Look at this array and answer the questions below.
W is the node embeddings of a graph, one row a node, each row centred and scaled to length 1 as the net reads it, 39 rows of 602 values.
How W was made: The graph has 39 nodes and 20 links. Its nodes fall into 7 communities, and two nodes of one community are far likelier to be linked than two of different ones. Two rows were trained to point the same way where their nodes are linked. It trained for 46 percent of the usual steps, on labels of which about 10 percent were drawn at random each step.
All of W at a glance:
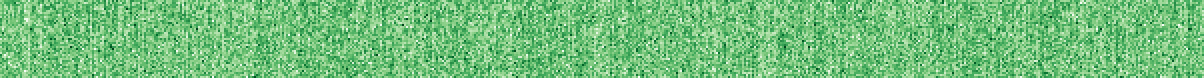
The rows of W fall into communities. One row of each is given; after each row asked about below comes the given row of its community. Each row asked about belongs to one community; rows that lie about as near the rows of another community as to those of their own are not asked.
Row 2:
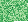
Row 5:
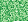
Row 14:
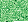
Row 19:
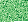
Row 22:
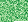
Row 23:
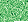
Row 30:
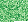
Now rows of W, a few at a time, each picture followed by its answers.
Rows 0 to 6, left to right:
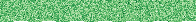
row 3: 19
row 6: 5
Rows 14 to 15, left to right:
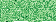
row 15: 14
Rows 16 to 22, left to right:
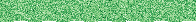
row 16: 30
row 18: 22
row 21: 23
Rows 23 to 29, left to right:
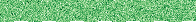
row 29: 23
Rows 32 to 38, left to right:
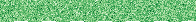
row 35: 30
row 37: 2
